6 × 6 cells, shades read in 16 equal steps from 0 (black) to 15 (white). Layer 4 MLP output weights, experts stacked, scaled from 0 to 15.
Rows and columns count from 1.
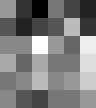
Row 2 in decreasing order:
11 5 5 4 3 2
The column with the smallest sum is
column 2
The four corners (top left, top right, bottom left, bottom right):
9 2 8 9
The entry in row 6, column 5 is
7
